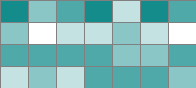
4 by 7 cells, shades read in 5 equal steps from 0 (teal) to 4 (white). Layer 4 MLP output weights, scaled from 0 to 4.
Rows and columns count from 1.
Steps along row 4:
down up down same same up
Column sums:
6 9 8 5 8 6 8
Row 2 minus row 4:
-1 2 0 2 1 2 2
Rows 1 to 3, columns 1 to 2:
0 2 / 2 4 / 1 1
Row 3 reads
1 1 1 1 2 2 1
